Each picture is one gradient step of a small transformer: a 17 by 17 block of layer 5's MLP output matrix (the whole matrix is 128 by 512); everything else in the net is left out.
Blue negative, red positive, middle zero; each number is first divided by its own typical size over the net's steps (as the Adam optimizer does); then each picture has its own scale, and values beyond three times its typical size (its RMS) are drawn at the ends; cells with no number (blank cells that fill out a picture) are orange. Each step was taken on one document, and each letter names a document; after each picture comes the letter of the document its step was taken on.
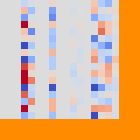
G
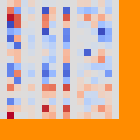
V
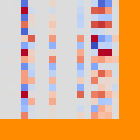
G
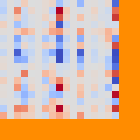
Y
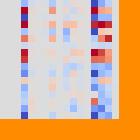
G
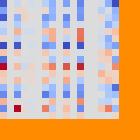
Y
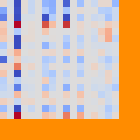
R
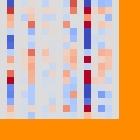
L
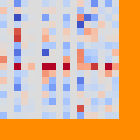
R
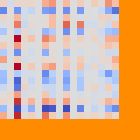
R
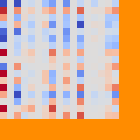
Y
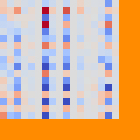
V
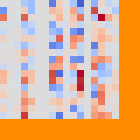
G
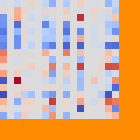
Y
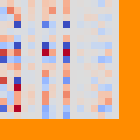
V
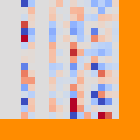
G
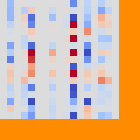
L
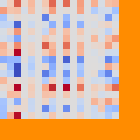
R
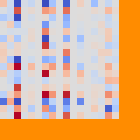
V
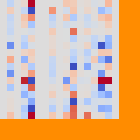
L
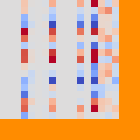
G
